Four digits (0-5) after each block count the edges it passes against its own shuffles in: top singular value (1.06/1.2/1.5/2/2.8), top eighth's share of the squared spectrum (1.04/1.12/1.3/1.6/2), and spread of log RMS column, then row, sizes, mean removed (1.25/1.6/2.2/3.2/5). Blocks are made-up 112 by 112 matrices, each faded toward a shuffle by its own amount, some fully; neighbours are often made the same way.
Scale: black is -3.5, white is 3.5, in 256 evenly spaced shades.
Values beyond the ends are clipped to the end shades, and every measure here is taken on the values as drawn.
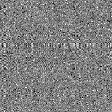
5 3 2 2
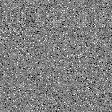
3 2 0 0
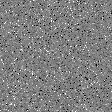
0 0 0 0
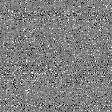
4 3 1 2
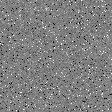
0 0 0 0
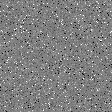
0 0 0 0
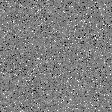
2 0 0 0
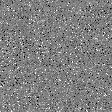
2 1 0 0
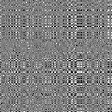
5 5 4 4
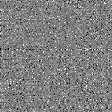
4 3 1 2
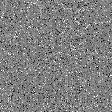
3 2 0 0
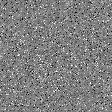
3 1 0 0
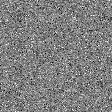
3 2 0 0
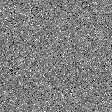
3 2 0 0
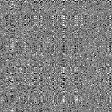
5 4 3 3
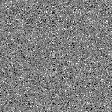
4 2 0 1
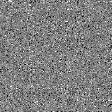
1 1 2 2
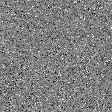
0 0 0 0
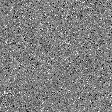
0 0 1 1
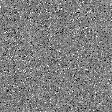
1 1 1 1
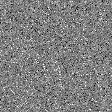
0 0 1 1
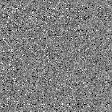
1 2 2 2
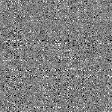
1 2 3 3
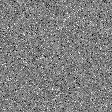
0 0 0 0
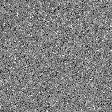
2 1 0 0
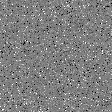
3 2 0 0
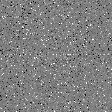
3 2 1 1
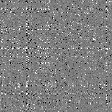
4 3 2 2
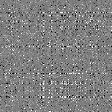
4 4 3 3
